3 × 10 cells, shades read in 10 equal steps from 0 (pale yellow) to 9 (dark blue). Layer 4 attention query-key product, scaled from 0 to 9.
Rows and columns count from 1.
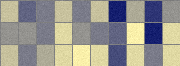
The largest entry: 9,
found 2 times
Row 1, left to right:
2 6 5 2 5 2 9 3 8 4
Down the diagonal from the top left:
2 4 3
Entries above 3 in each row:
6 7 3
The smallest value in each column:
2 4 3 1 0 1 6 0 5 1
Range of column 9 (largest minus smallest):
4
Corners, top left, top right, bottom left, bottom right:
2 4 2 1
